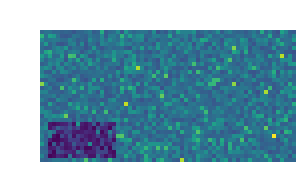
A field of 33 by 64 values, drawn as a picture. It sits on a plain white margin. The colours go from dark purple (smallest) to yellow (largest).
Stripes: none. Histogram: heavy tails on both sides. Ninth with the lowest average: bottom left. Odd patch: lower, in the bottom left.
